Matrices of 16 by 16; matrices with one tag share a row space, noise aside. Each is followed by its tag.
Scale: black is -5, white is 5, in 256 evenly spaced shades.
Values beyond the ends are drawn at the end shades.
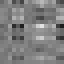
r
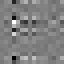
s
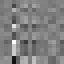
s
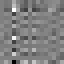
s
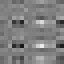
r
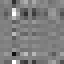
s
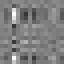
s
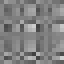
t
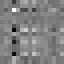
s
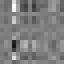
s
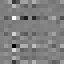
s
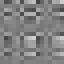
t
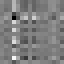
s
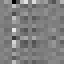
s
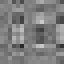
r
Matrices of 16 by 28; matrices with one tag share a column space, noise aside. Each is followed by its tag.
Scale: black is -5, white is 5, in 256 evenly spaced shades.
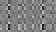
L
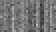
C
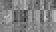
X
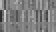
X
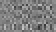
L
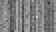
C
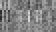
X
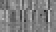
X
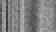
C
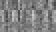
X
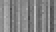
C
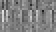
X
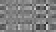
L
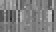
X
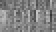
X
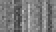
C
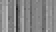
C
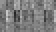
X
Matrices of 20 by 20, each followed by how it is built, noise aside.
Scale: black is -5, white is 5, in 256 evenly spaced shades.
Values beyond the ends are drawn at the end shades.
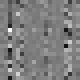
uneven columns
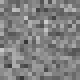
noise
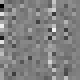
uneven columns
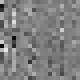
uneven columns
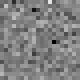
noise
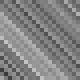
Toeplitz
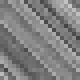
Toeplitz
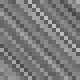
Toeplitz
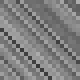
Toeplitz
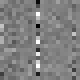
uneven columns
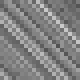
Toeplitz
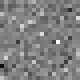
noise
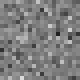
noise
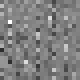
uneven columns
